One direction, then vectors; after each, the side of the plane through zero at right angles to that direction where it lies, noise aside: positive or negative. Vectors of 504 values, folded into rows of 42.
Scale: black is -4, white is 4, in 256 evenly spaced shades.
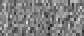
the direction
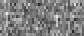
positive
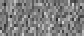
negative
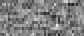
positive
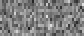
negative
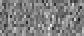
negative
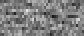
positive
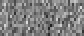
positive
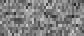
positive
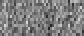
positive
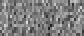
positive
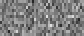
negative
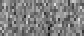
positive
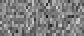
positive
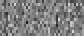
negative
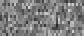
negative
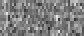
positive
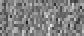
negative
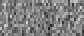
positive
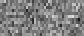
negative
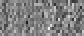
negative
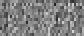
negative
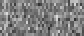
positive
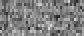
negative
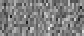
negative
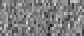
positive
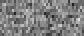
positive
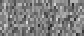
positive
